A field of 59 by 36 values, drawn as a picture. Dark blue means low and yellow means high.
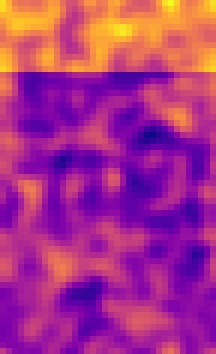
Ninth with the highest average: top right. Stripes: none. Seam: horizontal, 20% of the way down, the top part higher. Average level on the scale: 40%.
